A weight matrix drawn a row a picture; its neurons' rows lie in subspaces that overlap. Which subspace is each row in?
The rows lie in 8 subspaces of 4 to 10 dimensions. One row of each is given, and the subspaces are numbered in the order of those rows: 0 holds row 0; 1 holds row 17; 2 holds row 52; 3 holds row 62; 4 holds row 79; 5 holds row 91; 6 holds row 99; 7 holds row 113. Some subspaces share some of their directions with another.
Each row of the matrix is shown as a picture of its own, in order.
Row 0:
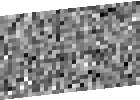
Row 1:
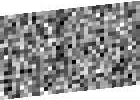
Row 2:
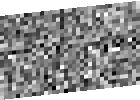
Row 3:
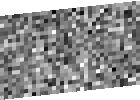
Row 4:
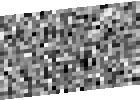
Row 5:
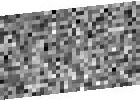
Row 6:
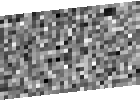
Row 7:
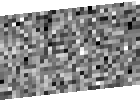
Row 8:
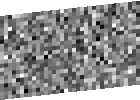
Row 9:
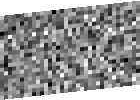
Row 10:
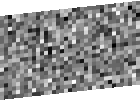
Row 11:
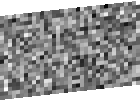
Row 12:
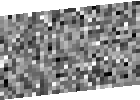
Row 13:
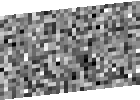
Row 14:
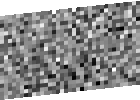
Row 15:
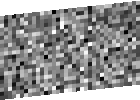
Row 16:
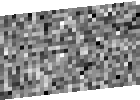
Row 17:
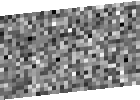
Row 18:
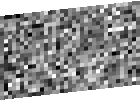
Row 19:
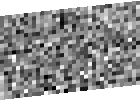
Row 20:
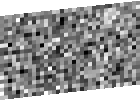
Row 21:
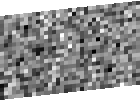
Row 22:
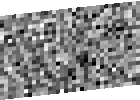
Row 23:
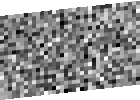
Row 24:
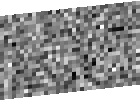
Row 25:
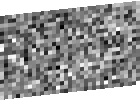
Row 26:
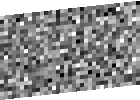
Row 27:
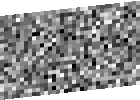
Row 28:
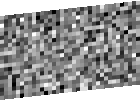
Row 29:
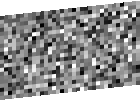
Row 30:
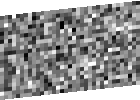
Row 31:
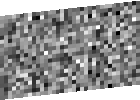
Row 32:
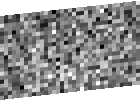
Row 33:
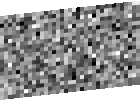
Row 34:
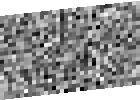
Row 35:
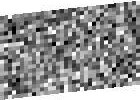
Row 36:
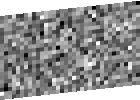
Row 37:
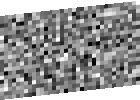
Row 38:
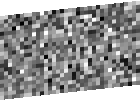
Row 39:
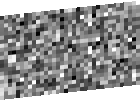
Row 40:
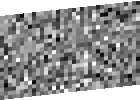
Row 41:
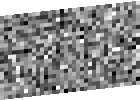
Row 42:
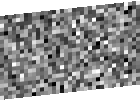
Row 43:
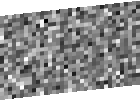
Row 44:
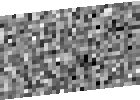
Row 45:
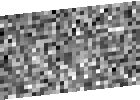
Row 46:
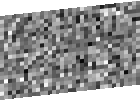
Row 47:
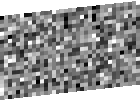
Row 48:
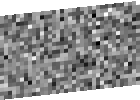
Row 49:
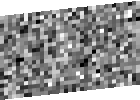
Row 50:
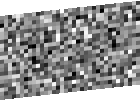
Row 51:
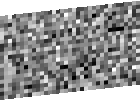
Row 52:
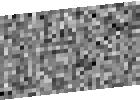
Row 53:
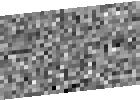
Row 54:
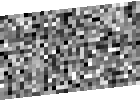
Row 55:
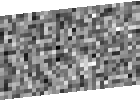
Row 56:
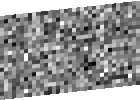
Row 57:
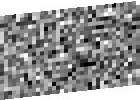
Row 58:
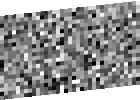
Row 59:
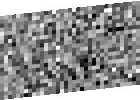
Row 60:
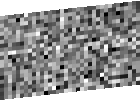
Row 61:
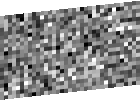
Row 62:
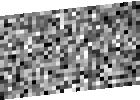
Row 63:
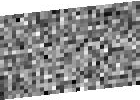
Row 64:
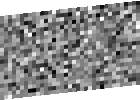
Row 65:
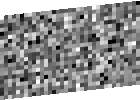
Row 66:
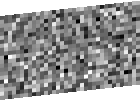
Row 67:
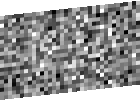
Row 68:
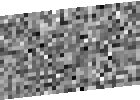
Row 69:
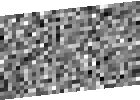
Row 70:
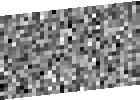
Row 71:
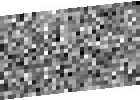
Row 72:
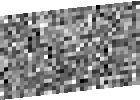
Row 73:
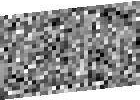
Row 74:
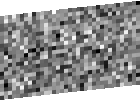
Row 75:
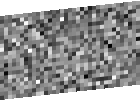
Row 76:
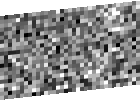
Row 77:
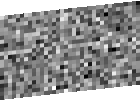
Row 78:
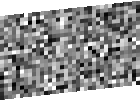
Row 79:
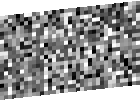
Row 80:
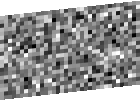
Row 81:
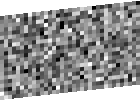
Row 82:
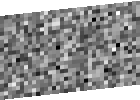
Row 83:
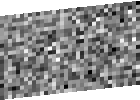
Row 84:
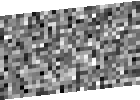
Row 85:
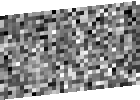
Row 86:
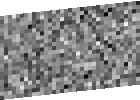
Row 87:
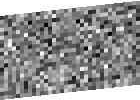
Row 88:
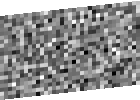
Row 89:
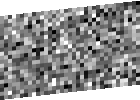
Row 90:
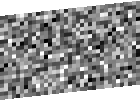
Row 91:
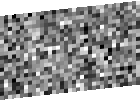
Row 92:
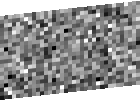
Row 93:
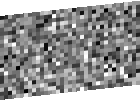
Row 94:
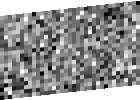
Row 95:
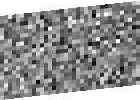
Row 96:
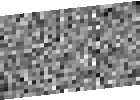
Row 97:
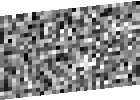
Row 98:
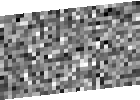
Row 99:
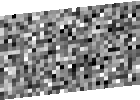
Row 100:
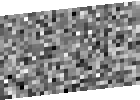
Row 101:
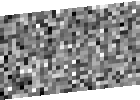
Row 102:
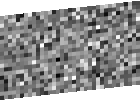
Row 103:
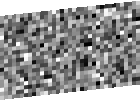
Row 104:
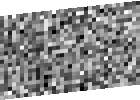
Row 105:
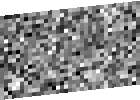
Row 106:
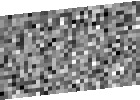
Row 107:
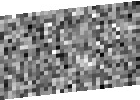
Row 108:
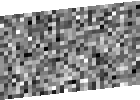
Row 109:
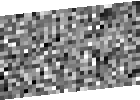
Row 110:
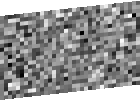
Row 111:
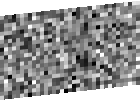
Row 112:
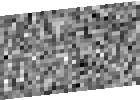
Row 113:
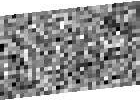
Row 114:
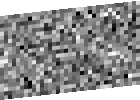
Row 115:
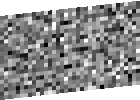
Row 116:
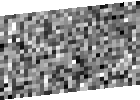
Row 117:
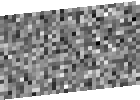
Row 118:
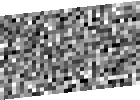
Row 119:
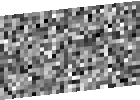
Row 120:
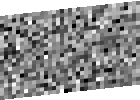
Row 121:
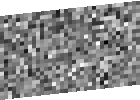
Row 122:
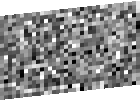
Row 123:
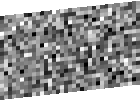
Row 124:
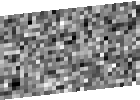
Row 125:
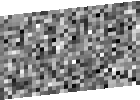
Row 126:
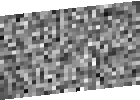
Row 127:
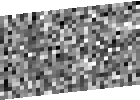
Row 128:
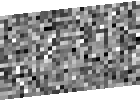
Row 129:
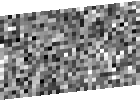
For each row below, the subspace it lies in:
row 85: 3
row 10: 5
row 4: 4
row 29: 6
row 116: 1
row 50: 5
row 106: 0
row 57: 2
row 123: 4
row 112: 0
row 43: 0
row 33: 4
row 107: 3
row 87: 5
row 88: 0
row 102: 5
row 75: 7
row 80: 5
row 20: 0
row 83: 5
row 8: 5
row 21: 1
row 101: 0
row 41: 5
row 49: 1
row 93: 5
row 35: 1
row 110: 0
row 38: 4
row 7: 7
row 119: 1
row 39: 4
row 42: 5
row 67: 5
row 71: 7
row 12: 5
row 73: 1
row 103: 1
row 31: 1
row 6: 3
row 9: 4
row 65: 4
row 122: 0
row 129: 5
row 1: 0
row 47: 4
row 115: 2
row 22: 3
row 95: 0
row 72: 5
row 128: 5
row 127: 5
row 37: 7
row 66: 1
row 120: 5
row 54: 4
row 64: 0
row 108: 5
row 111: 3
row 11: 0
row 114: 5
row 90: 5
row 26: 3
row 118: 5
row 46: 1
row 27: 6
